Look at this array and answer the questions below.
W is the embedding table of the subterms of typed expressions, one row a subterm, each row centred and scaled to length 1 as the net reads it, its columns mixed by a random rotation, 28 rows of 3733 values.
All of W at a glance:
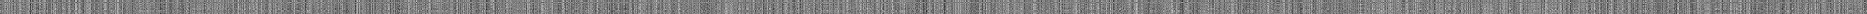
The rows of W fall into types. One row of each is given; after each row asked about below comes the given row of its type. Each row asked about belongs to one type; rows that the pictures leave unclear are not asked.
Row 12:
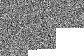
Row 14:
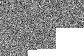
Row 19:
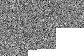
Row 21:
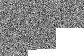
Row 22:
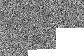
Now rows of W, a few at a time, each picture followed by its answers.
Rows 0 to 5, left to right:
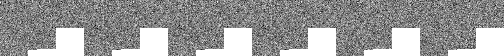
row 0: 14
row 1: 19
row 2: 19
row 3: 19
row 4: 14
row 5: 12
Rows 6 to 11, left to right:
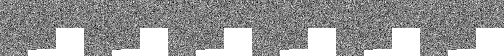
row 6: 21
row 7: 19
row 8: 14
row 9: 14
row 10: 19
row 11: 21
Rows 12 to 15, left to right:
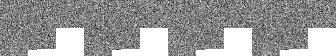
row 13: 19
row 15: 21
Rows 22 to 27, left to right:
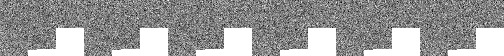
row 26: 14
